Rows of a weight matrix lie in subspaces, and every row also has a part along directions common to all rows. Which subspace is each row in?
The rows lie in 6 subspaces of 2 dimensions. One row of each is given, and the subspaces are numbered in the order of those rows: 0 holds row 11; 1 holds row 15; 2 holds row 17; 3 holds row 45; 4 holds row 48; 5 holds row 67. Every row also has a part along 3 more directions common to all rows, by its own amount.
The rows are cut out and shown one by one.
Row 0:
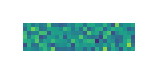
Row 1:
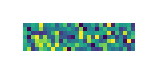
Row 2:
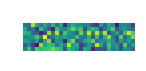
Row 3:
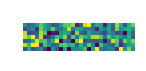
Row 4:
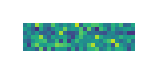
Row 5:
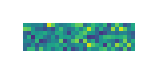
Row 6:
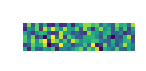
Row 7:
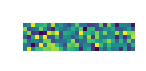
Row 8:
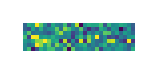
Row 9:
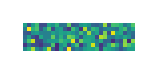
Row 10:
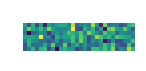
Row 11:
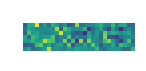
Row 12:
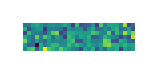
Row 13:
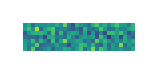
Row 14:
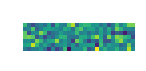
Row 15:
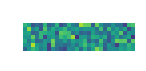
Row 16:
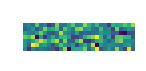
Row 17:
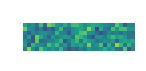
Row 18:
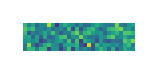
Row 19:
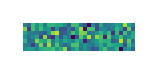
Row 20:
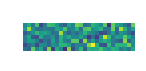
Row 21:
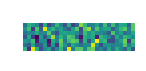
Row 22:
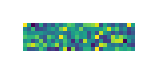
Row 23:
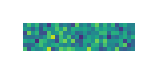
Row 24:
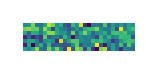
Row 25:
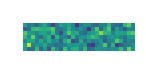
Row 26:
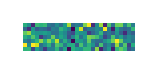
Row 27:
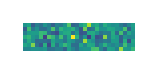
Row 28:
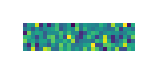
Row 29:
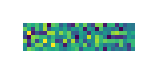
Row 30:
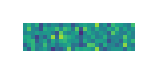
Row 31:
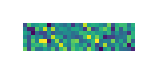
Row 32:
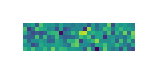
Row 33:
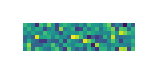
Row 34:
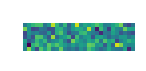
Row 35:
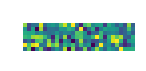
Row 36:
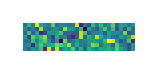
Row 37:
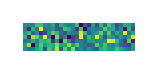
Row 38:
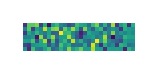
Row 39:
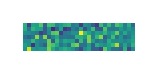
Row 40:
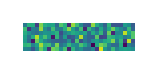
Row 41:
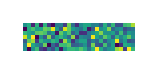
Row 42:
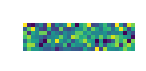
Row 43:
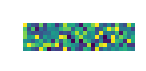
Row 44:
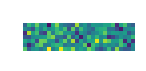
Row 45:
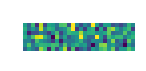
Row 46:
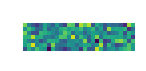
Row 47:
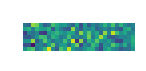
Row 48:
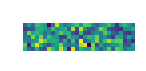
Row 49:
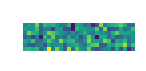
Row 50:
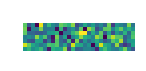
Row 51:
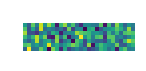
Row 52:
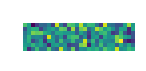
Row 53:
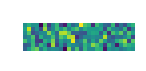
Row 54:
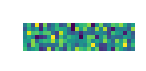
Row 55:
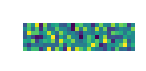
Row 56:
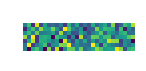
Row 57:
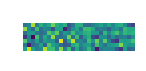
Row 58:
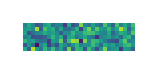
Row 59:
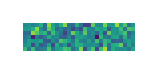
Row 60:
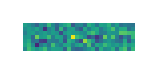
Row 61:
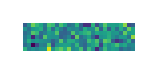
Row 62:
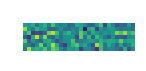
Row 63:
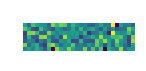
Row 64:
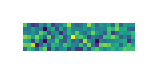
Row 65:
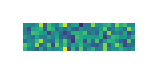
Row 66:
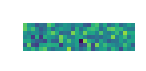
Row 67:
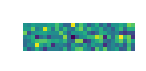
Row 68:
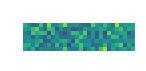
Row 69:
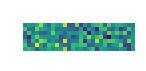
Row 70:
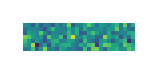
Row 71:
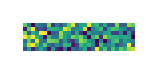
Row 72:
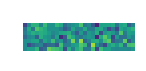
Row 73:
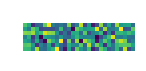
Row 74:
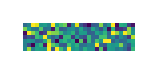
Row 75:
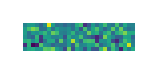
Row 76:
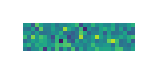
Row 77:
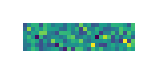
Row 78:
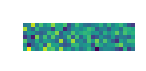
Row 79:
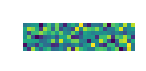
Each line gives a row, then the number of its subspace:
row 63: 0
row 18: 4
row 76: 2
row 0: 0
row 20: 2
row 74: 0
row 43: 4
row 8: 0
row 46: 1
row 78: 2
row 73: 3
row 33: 5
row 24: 5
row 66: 4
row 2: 1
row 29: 1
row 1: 0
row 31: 0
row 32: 0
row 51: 4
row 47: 3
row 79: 5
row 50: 0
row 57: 2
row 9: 3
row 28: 5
